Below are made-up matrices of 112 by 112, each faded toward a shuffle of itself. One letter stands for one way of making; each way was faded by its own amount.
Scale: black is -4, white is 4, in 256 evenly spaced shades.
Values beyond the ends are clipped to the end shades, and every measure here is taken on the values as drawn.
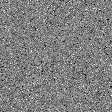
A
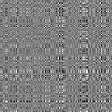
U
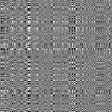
U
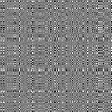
U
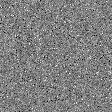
A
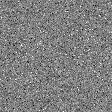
A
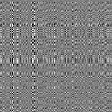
U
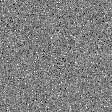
A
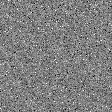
A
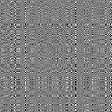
U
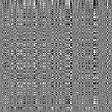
U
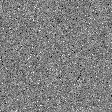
A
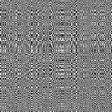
U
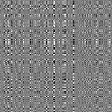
U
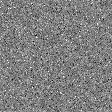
A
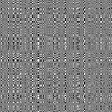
U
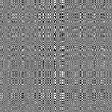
U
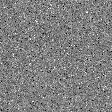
A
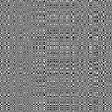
U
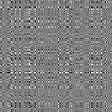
U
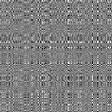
U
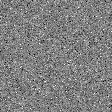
A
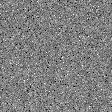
A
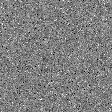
A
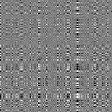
U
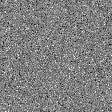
A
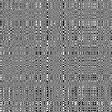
U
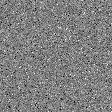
A
